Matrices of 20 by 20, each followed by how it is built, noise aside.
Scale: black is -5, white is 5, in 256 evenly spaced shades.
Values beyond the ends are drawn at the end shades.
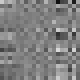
low rank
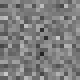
low rank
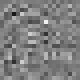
low rank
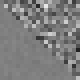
upper triangular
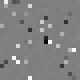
sparse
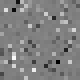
sparse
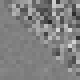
upper triangular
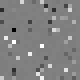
sparse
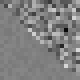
upper triangular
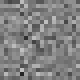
low rank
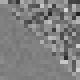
upper triangular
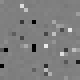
sparse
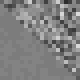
upper triangular
